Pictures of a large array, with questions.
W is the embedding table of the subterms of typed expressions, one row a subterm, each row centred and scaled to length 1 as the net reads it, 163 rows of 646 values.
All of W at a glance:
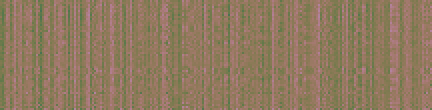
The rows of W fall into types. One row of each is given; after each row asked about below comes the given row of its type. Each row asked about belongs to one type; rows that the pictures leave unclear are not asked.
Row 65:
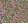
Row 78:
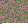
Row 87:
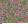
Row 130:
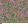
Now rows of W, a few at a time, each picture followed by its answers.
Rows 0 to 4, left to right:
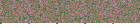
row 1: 65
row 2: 87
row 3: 87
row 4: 130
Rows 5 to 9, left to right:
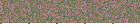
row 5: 78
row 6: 87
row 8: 130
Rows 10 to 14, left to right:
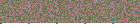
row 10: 78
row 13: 87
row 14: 78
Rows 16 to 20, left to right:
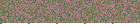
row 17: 78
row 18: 130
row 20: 65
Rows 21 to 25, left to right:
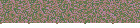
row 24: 87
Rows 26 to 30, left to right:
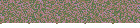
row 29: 87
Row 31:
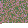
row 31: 130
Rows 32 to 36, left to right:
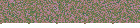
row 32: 130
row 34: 65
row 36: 78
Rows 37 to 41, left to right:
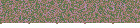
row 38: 87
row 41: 78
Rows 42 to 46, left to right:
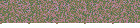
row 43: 87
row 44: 78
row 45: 65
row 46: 78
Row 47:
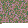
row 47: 65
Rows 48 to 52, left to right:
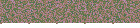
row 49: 130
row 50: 78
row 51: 65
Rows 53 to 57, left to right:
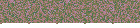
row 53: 130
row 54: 78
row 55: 87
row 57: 65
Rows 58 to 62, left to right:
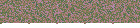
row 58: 78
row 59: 130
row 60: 65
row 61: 78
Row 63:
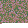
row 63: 65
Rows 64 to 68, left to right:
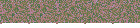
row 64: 65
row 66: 130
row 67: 87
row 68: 78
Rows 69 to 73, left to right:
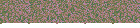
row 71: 65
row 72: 130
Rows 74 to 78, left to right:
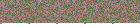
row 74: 130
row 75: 87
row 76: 130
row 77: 78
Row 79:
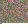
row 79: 87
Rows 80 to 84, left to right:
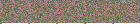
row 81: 130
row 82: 130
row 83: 78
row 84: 87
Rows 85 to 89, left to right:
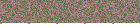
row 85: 65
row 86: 78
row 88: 78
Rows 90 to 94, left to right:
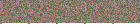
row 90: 130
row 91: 65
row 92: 78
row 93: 78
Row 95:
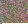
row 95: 130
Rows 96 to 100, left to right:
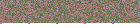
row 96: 130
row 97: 130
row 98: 87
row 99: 78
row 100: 87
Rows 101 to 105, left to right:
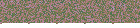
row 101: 130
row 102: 78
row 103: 78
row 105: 78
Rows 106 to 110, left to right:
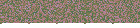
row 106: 78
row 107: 78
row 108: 78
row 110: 78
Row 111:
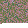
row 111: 87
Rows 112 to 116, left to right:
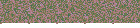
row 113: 65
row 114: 65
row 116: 130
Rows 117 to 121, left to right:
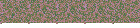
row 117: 130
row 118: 65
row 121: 87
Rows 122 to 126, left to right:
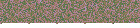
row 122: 87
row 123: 87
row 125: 78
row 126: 87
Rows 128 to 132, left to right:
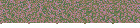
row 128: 130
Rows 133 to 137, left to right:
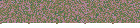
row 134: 65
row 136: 130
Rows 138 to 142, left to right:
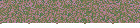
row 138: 78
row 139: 130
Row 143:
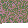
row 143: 65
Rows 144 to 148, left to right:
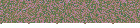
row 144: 87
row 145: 78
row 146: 87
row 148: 130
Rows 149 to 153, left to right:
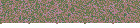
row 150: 87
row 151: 65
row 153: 65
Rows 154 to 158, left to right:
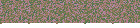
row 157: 87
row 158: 78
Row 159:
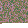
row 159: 78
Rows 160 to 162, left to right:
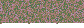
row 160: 65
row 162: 87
